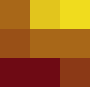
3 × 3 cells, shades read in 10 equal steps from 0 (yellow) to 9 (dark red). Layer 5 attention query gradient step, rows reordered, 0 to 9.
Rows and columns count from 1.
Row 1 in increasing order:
0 1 5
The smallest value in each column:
5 1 0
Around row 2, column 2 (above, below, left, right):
1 9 6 5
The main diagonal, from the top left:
5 5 7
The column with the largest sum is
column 1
